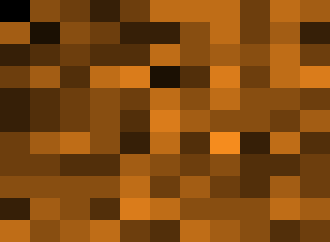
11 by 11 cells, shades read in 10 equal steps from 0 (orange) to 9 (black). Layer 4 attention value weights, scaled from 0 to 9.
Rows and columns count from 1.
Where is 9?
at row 1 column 1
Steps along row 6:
down down down up down up up same up down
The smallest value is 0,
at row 7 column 8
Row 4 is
5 3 6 2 1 8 6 1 5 2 1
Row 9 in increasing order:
2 3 3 4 4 4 4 5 5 5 6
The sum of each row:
46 55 50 40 48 48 44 55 45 40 42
